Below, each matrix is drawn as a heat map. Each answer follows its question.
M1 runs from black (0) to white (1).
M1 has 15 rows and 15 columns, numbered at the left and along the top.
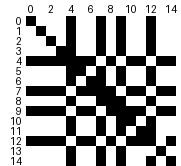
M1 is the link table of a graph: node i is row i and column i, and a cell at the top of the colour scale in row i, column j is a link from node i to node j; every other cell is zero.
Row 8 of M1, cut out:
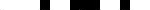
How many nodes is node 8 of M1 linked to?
10
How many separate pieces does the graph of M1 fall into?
1
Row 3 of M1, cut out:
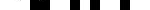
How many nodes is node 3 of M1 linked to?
10
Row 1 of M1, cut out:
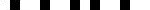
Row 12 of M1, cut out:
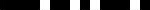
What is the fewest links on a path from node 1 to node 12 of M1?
2
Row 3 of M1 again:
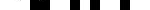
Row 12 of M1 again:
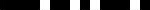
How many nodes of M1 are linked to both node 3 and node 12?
1
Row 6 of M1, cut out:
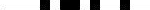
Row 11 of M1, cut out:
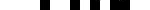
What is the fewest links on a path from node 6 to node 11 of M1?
1
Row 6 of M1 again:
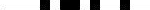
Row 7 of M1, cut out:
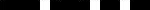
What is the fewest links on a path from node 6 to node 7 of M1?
3
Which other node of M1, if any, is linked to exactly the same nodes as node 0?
none
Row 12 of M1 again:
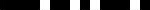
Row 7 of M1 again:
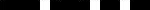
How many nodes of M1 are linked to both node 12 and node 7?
2
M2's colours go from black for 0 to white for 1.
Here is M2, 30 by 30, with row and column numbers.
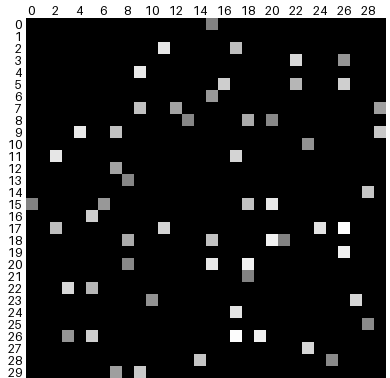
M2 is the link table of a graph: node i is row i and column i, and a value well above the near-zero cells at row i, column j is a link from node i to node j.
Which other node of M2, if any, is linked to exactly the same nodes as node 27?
node 10
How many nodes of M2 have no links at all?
1
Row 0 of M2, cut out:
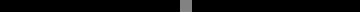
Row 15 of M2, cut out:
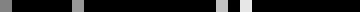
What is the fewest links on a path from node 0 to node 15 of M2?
1
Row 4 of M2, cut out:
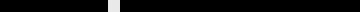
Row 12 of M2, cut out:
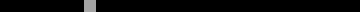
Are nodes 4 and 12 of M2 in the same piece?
yes
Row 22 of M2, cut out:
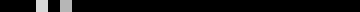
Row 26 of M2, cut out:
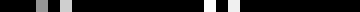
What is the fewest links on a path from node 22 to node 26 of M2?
2
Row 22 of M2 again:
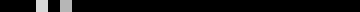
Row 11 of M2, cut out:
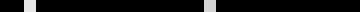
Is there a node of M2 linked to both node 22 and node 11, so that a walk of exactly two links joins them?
no
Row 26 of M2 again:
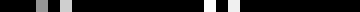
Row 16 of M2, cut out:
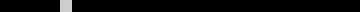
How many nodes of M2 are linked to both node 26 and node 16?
1
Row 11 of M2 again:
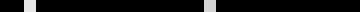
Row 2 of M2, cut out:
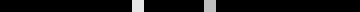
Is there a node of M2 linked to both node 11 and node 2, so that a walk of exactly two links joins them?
yes
